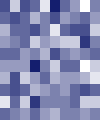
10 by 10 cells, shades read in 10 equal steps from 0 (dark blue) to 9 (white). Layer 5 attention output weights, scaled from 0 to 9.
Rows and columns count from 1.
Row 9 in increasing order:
1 3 3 4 4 4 7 7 7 8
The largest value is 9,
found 2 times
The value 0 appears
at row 1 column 6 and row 6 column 4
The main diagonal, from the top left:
2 2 3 7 6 7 5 3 7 4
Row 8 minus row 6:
-2 -3 -2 6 1 -3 2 0 -7 -4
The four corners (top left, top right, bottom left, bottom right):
2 4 3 4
